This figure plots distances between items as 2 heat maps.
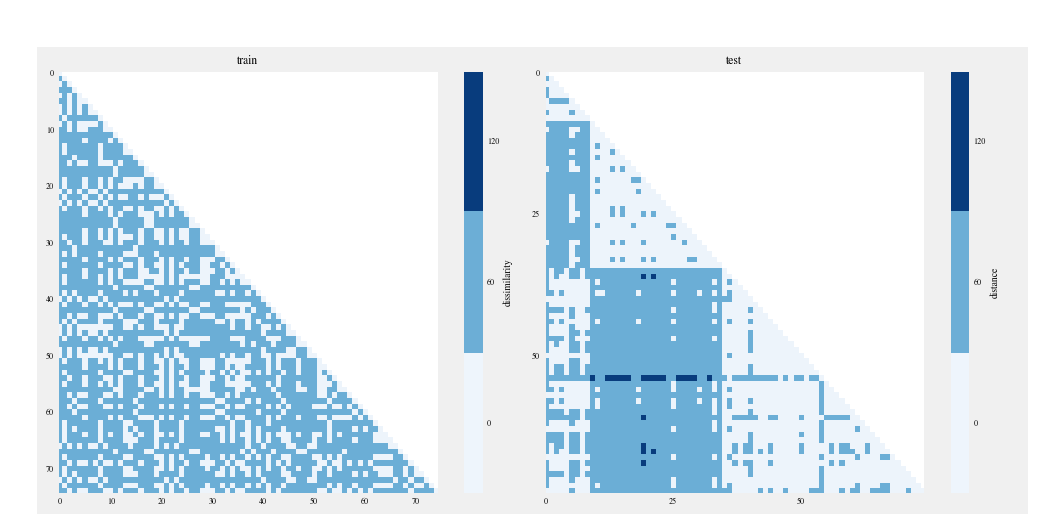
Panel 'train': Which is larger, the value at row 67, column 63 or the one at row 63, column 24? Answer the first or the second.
the first
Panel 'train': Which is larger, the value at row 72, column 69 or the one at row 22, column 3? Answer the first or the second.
the second
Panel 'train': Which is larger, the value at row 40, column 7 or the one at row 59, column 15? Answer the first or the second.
the second
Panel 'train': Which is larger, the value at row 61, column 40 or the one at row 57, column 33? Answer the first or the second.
the first
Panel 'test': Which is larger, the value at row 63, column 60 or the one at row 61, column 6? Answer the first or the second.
the second
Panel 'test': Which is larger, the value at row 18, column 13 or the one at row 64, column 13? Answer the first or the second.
the second
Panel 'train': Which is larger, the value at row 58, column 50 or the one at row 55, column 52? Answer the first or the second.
the first
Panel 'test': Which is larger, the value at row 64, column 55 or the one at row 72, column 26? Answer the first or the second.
the second
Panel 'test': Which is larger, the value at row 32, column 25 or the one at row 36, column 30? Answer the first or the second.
the second
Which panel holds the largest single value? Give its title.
test
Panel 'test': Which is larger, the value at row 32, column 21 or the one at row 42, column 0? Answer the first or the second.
the second
